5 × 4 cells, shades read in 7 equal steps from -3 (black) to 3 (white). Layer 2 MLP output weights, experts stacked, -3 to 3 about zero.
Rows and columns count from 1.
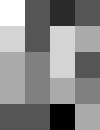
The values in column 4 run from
-1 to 1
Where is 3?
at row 1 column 1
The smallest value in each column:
-1 -1 -3 -1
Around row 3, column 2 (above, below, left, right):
-1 0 1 2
